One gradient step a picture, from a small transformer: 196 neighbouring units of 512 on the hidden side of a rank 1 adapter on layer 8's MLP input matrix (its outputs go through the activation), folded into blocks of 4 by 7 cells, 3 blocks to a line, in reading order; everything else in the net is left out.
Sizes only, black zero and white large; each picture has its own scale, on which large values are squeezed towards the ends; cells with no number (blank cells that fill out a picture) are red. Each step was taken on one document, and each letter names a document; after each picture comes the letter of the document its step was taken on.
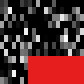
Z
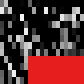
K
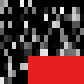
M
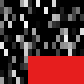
Z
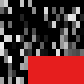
K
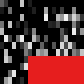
M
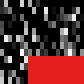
K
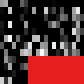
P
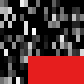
Z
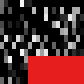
K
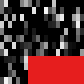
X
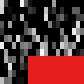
P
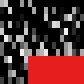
K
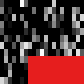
P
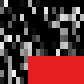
K
